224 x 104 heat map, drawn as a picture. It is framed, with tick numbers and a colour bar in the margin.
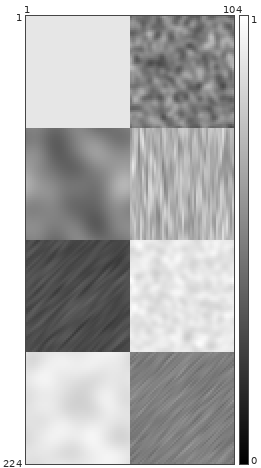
The table splits into 4 rows of 2 panels. Panel 1,1: very high, flat. Panel 1,2: middling, blotchy. Panel 2,1: middling, smooth. Panel 2,2: high, streaked downward. Panel 3,1: low, slanting up to the right, faint in contrast. Panel 3,2: very high, blotchy, faint in contrast. Panel 4,1: very high, smooth, faint in contrast. Panel 4,2: middling, slanting up to the right, faint in contrast.
